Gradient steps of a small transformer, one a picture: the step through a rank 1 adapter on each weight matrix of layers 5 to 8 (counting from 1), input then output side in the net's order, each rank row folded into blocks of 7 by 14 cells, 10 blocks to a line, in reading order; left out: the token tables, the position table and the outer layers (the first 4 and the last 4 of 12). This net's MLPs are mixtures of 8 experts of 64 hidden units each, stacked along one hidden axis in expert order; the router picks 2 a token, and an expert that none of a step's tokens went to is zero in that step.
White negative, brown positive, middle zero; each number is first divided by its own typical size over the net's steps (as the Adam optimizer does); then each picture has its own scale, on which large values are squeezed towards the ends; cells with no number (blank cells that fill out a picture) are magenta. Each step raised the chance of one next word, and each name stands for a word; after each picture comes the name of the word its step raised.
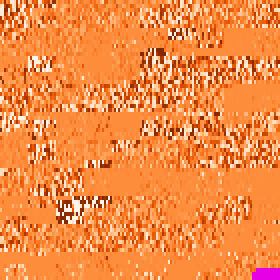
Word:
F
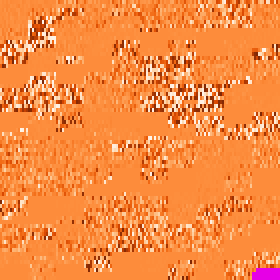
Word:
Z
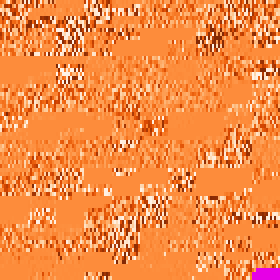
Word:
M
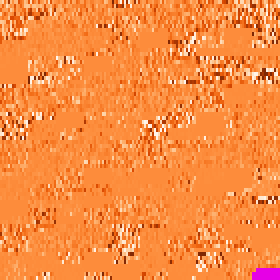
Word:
Z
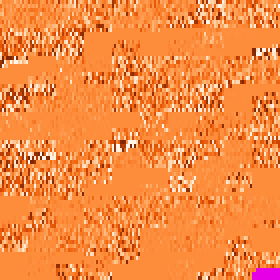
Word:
Z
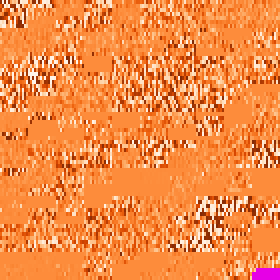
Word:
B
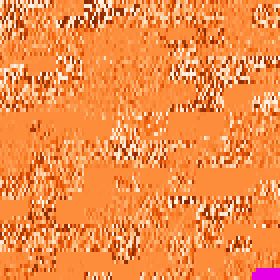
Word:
B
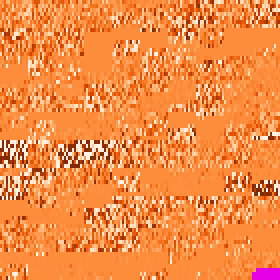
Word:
F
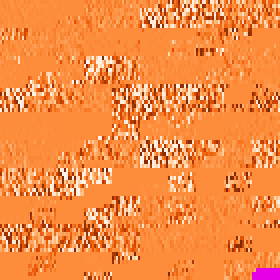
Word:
B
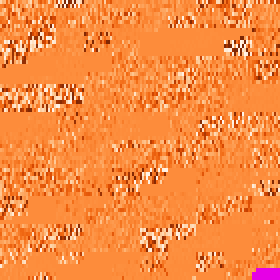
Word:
Z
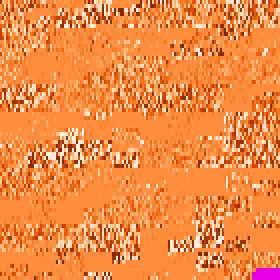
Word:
M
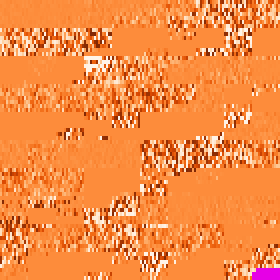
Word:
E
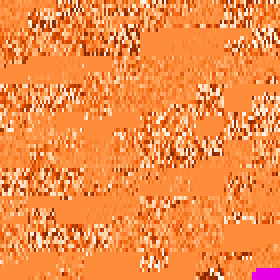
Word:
E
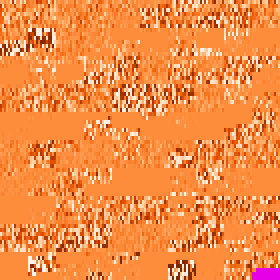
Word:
M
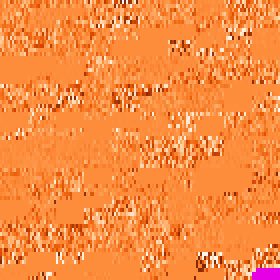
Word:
E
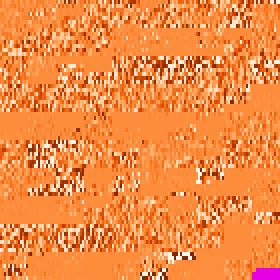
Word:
M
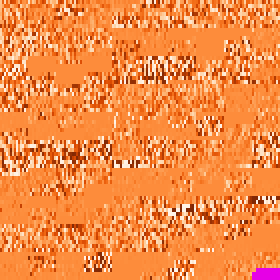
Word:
E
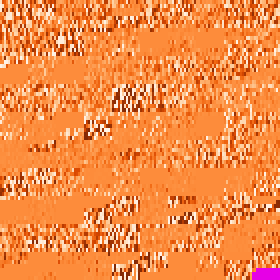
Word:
M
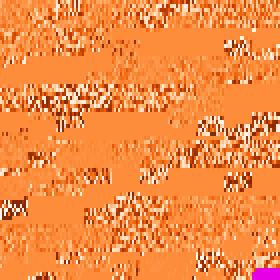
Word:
F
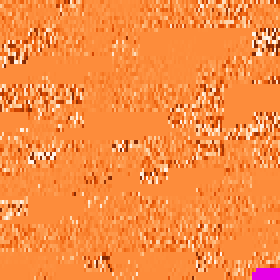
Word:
Z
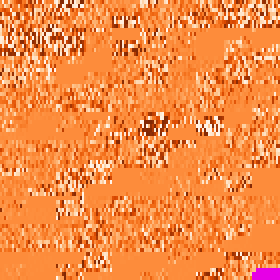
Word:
E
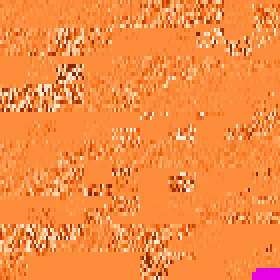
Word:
Z
